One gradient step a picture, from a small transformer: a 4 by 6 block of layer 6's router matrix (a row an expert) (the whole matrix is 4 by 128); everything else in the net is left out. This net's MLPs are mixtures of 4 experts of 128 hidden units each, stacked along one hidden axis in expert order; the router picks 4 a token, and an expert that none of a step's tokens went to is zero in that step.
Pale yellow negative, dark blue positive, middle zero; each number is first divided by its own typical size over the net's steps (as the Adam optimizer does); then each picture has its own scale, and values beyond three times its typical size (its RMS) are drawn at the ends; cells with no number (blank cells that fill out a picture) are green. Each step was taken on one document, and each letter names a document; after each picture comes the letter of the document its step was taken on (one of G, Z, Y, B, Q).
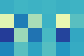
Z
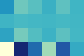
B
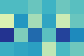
Z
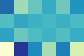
B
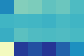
B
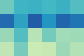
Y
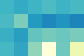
Y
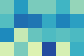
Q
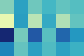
Z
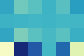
B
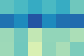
Y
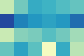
Y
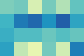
Q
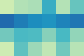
Y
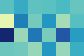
Q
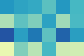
Z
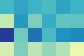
Z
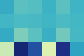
B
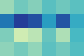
Y
